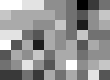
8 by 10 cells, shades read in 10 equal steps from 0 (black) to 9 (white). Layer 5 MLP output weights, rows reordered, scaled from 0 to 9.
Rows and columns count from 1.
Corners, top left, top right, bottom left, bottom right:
9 4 2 3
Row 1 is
9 9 8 8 5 5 4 0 2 4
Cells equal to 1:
2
